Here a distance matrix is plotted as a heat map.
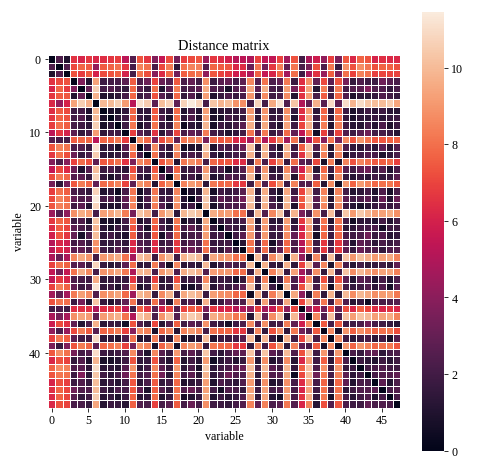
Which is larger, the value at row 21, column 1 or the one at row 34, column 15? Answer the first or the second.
the second
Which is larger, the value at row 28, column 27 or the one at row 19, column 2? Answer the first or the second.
the first
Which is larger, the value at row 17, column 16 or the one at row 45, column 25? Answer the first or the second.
the first
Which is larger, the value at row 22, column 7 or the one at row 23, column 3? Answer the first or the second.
the second
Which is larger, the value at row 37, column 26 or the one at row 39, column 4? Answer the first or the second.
the second
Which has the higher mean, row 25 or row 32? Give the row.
32
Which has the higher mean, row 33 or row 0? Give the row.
0
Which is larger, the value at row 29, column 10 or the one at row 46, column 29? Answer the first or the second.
the second
